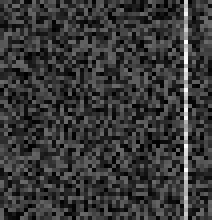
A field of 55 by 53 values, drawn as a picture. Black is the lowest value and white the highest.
Average level on the scale: 20%. Histogram: skewed, a long tail of high values. Odd lines: column 47. Slope: none.
